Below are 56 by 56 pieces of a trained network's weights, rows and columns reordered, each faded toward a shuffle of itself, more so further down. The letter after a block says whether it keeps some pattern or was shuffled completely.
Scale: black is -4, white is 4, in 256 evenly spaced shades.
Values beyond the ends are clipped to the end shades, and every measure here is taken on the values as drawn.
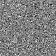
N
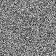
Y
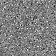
Y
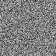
Y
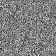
N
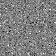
N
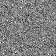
Y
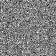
N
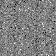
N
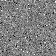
Y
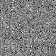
N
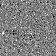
N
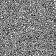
Y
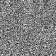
N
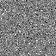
N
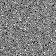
Y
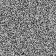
Y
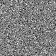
Y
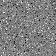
Y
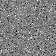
Y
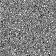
Y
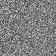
Y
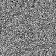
N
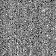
N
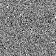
N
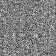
N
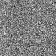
N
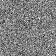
Y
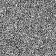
N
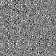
N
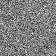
Y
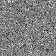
Y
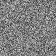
Y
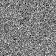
Y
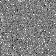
Y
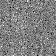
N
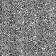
N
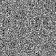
N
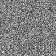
N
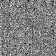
N
